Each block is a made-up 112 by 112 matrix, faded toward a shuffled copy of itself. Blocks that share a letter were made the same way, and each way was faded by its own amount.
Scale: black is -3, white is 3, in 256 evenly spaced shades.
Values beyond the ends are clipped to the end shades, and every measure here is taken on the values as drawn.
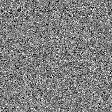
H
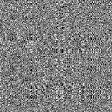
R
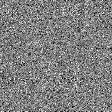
H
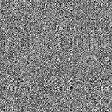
R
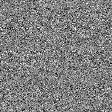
H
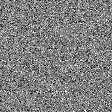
H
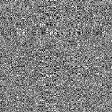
R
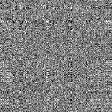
R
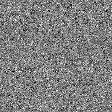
H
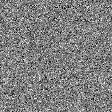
H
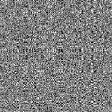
R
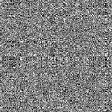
R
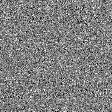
H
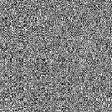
R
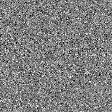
H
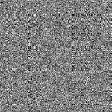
R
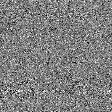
H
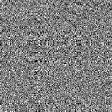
R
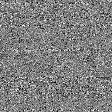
H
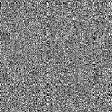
R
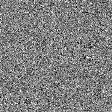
H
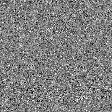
H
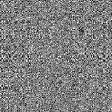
R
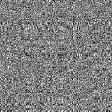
R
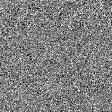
H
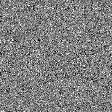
H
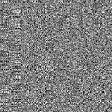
R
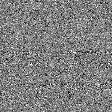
H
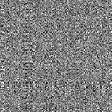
R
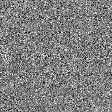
H
